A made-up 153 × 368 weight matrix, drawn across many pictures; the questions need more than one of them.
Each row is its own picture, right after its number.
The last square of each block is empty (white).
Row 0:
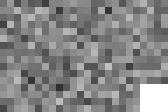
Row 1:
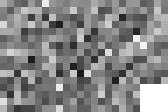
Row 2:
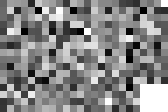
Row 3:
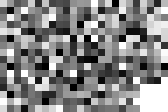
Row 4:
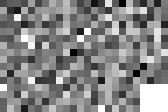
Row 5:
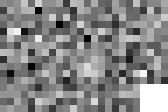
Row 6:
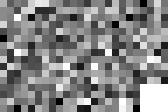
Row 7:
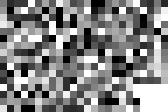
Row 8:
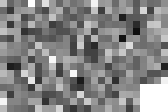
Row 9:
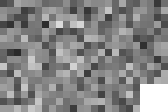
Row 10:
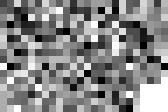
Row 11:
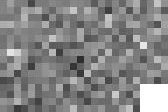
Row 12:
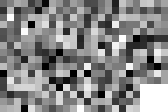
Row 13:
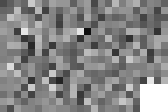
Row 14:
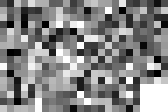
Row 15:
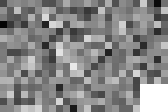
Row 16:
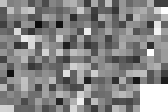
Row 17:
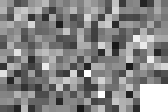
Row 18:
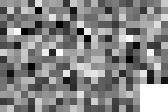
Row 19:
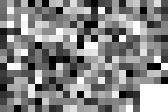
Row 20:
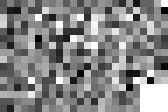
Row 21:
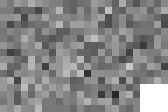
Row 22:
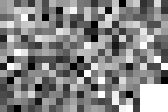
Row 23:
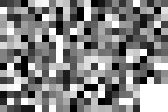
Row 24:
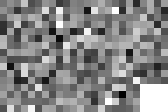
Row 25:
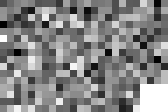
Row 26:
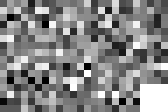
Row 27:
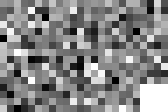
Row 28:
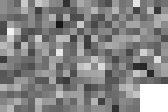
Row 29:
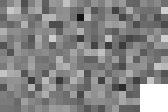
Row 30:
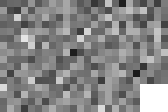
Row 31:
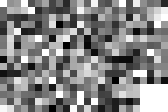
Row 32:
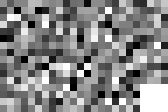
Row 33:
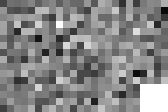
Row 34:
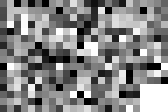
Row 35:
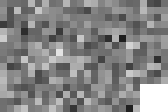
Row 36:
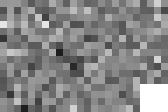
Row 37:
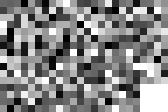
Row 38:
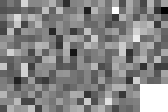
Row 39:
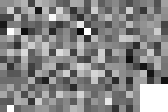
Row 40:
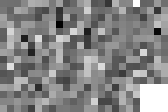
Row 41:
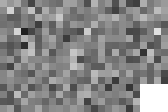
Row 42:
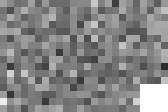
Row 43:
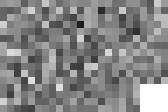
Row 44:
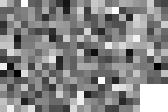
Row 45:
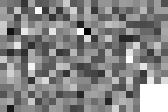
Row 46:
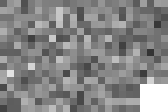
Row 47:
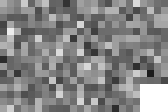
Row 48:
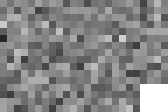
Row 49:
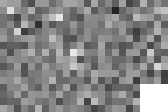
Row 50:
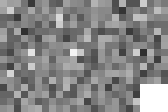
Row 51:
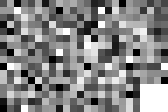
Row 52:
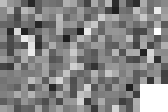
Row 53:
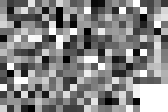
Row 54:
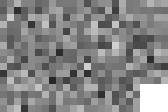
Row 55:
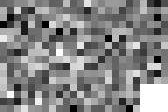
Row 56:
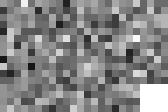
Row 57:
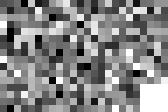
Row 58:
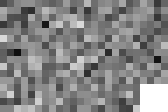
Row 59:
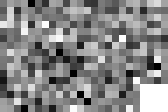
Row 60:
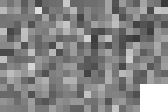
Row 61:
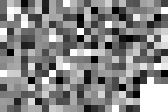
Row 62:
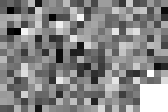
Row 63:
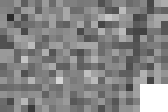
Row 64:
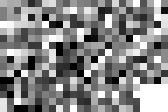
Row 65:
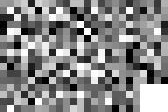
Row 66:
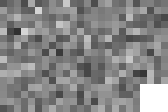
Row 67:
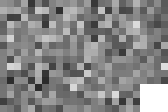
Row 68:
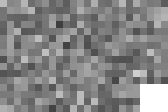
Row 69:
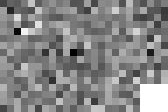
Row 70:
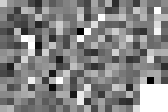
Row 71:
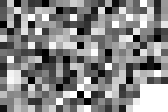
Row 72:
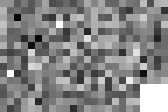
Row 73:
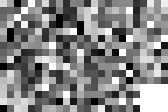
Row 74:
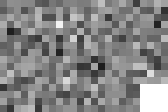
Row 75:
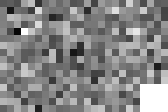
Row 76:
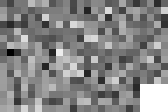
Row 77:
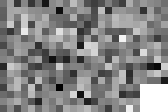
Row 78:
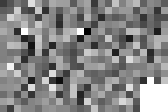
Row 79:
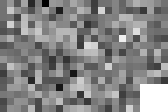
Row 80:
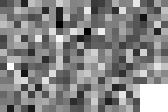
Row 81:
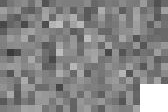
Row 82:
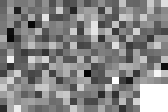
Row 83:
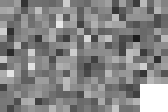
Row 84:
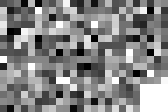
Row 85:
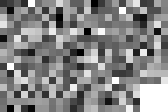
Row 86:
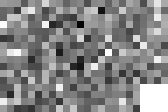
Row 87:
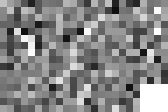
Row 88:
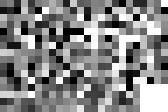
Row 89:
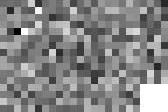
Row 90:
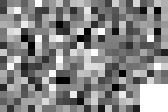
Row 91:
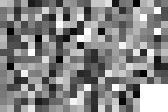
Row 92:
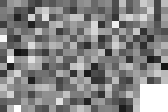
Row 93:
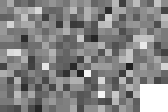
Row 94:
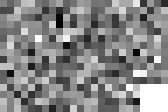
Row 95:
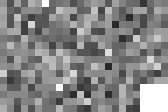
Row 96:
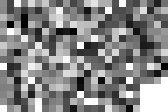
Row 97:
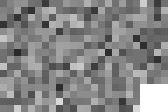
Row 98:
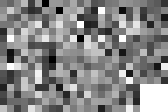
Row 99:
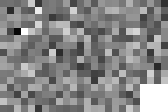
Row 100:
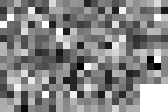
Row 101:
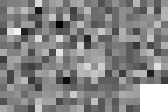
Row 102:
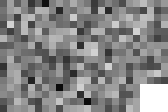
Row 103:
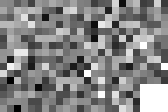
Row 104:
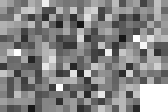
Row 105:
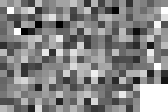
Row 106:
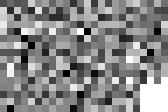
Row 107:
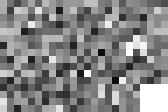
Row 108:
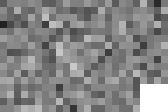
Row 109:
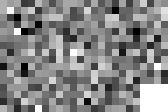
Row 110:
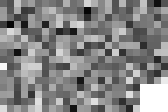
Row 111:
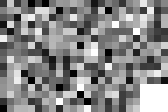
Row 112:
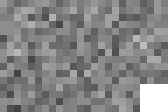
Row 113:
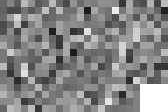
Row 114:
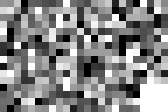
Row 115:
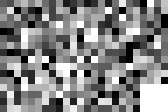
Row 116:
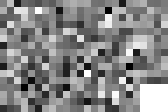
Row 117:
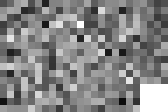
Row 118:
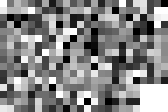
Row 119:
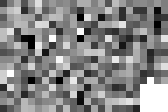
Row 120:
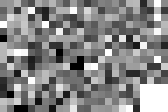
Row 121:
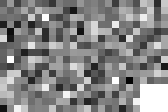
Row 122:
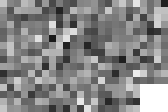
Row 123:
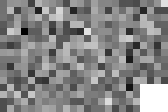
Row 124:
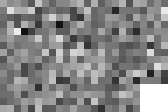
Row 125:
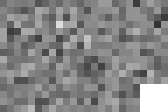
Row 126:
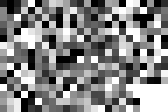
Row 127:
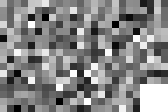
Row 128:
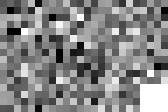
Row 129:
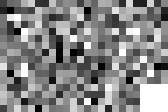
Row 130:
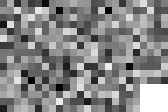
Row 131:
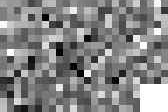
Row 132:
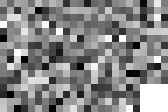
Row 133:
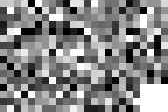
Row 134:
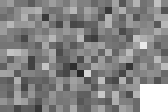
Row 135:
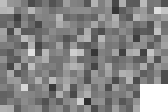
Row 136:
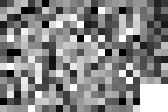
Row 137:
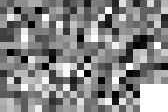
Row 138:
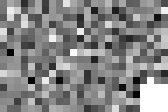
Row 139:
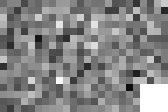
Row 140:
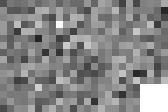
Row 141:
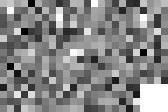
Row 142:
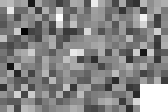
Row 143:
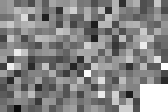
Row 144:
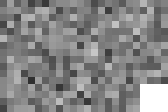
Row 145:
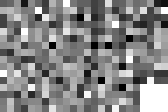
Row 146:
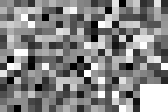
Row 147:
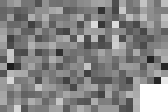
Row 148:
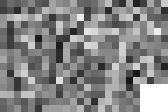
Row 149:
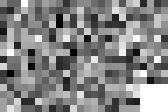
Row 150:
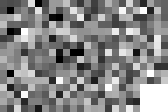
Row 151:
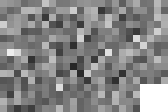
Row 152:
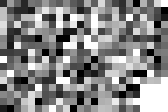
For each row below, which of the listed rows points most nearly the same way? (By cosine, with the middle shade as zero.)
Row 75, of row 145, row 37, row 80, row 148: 148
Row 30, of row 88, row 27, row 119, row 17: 88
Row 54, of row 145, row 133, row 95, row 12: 12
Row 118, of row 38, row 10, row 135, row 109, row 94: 135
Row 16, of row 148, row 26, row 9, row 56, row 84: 56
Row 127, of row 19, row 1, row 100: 1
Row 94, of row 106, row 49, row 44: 44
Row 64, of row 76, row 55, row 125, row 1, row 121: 1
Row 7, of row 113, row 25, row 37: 37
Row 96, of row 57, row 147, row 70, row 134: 147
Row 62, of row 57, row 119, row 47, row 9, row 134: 57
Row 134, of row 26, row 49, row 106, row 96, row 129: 26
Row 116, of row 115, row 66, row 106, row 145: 106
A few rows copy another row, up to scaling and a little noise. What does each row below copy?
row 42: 3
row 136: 117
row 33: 140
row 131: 64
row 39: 65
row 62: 128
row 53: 7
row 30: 4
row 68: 31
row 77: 34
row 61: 138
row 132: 48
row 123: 2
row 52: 87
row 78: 13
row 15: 108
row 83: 114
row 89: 99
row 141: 142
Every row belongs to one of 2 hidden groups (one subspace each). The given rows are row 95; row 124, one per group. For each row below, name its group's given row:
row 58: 95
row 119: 124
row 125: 124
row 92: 95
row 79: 95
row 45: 124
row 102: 95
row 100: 95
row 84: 124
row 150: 124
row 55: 95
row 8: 95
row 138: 124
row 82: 95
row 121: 95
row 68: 124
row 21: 95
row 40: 124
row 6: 95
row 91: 124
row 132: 95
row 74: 124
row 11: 95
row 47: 124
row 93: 95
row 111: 95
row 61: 124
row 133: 124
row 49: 124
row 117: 95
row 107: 95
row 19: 95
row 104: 95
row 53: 124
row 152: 124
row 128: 124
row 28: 124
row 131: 95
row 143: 95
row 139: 124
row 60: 124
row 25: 95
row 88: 124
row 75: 124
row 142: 124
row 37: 124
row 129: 124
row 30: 124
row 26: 95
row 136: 95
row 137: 95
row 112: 95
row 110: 95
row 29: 124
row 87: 124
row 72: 124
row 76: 95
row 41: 124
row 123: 124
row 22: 95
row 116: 95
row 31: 124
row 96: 95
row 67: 95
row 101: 124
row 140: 124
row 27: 95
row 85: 124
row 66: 124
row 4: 124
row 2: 124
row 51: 95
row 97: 95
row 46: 124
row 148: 124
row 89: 124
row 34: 95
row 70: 124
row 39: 124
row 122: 124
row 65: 124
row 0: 95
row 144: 95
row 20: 124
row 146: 95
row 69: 124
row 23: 124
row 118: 124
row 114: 124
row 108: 95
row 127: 95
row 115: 95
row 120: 95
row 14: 95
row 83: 124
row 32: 95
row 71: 95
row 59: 95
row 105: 124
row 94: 124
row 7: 124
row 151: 95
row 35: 95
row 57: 124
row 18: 124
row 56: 124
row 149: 124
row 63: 124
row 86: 95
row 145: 124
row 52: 124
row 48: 95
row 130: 95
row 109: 124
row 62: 124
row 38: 124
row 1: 95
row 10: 95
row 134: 95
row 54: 95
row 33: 124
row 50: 124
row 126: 124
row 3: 95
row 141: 124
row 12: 95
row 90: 124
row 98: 95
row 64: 95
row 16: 124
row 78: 124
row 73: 95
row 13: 124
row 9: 95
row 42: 95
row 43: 95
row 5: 124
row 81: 95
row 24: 124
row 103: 95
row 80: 124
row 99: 124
